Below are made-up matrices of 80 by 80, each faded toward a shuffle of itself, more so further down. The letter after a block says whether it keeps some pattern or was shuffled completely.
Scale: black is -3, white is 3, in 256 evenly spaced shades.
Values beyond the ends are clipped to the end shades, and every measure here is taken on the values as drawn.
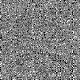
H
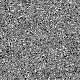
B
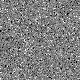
B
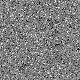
B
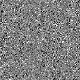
H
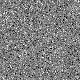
B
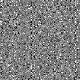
H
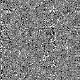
H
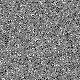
B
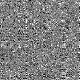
H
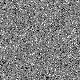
B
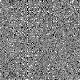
H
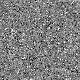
B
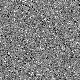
B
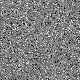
B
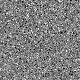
B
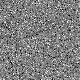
B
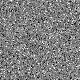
B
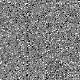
H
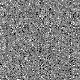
H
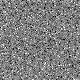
B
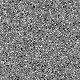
B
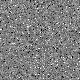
B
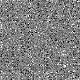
H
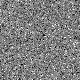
B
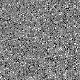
H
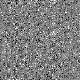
H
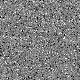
B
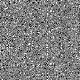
H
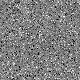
B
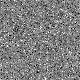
B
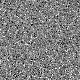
B
